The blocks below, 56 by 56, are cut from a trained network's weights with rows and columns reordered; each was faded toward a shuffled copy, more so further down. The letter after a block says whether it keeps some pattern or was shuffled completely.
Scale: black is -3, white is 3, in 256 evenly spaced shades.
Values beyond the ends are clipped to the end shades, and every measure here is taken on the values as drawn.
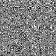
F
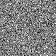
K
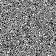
K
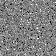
K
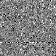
F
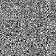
F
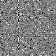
F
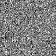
F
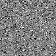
F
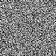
F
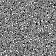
K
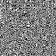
F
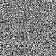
F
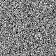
K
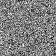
K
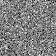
K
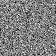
K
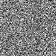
F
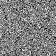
K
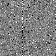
F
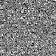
F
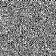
F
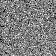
K
